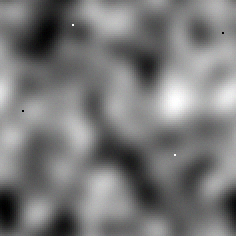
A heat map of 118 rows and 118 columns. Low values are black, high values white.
The field is smooth, with broad soft blobs. Four lone cells stand out: two far higher and two far lower than their neighbours. Overall the values sit about 50% of the way up the scale. The middle right is the ninth with the highest average. The halves do not mirror each other.
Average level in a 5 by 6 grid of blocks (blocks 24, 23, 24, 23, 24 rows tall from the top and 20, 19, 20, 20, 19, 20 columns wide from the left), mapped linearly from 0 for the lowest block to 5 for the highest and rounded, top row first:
204334 / 323255 / 443454 / 333123 / 124222
